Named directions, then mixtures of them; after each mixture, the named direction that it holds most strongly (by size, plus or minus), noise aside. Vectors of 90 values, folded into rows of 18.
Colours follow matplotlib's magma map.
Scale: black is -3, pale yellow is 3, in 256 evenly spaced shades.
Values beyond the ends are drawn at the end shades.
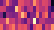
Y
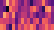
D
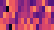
D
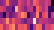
Y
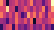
Y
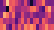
D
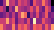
Y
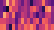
D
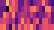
D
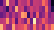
Y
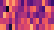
D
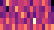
Y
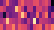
Y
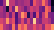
Y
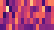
D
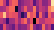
Y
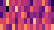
D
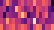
Y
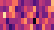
Y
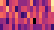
Y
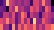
D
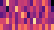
Y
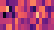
D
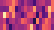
Y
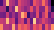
Y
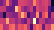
Y
